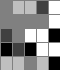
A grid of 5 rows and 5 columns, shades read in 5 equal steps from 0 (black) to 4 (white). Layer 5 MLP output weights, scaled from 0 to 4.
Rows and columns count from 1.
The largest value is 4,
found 6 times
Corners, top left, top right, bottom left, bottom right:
2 4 3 0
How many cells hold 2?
7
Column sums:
8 11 11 14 12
